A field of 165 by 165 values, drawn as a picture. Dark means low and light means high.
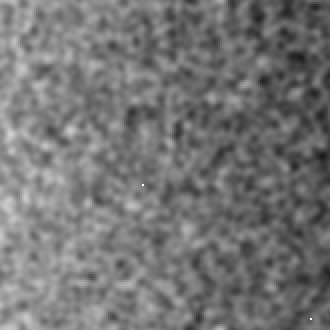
No single row or column stands out from its neighbours. There are two isolated cells, each far higher than the cells round it. There is an overall slope up to the left. No regular stripes run through it. The field is mottled with small blotches.
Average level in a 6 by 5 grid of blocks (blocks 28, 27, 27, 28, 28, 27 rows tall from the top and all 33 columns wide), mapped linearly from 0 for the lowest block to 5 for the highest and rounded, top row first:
4 3 2 1 0
4 3 2 2 0
4 3 2 1 0
5 3 2 1 1
4 4 3 2 1
5 4 3 1 1
